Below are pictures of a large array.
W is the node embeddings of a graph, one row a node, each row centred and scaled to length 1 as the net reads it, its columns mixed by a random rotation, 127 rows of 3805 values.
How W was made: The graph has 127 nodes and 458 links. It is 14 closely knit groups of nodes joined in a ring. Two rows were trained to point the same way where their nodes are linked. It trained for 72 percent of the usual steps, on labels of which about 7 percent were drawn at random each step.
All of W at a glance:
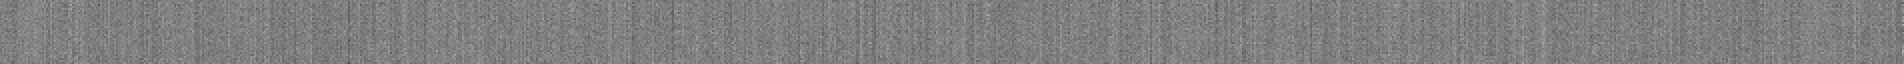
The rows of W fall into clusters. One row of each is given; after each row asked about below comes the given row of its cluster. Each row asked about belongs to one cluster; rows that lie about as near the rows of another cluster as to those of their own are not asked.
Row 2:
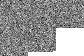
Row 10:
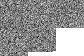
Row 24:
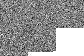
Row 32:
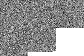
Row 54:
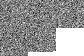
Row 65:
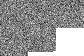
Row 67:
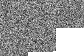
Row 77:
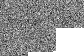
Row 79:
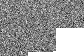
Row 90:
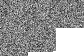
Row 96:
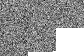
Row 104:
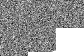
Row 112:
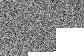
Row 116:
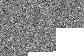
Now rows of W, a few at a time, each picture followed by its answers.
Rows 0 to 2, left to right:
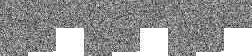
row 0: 77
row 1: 67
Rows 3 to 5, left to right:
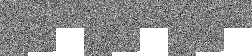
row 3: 112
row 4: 24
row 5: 32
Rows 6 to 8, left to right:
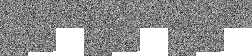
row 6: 90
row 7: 54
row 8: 10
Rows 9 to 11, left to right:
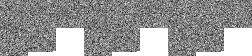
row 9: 10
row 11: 79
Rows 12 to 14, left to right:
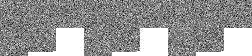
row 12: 10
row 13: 77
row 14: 90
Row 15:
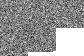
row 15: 24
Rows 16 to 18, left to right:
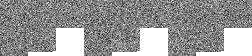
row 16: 54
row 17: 96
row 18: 67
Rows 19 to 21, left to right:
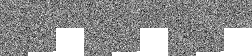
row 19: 112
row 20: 67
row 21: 10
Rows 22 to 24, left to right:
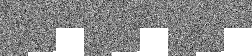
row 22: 2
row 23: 32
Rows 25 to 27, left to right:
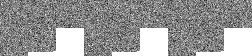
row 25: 2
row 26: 104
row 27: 77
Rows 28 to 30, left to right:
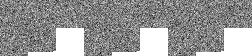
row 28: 24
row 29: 10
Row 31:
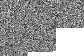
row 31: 32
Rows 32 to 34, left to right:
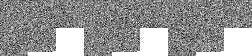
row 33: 2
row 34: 96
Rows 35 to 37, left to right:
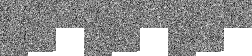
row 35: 54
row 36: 24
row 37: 96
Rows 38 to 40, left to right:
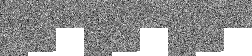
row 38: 77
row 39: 96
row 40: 32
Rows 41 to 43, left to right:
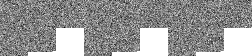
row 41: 116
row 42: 67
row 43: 32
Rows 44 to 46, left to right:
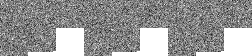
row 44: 24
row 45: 10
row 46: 79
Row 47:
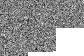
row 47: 77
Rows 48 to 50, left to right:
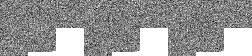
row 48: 65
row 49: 32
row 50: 104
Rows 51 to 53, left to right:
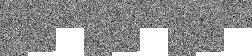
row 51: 77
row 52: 90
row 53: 79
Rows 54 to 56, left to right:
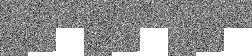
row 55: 96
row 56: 2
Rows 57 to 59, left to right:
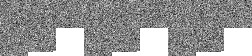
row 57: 2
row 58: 67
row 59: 90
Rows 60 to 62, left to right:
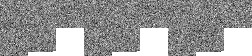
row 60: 10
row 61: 10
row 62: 24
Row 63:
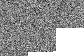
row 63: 116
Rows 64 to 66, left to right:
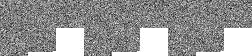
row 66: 65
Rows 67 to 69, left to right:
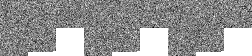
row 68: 2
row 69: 24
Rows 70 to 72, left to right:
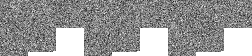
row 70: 79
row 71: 54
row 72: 104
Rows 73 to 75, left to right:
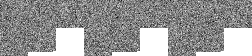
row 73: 54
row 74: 90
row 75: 104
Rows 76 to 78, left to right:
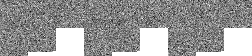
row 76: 116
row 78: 90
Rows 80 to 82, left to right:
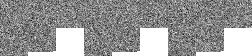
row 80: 24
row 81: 79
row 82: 96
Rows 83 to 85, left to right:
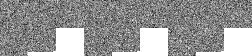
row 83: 32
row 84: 2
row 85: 65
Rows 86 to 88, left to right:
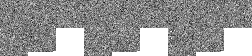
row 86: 24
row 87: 65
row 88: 54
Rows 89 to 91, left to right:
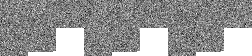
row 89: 79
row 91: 96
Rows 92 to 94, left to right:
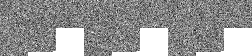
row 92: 2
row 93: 96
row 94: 90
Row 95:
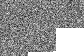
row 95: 65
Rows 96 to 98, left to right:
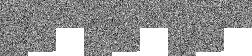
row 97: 77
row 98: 32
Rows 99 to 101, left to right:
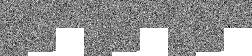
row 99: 96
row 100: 104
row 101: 90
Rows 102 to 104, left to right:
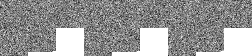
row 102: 10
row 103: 67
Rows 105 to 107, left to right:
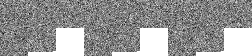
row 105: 96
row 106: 24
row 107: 96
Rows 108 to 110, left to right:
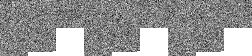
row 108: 67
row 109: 79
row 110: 90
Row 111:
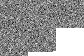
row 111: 10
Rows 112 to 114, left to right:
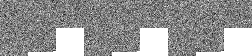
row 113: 65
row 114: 67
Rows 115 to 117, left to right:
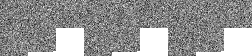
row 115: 77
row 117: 54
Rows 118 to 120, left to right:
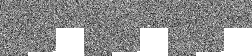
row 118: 77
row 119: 79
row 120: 77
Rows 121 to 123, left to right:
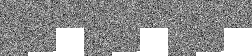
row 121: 112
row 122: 10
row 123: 104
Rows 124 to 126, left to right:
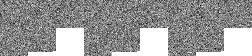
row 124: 116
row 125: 32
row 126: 90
